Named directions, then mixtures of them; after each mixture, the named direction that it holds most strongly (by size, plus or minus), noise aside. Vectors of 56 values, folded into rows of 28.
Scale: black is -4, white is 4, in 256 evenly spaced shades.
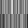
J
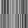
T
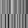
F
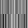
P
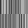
T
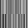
P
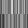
J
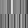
F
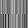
P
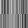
T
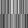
J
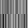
P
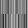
P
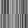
T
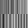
F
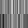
J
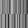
F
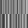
F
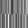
F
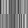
T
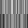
J
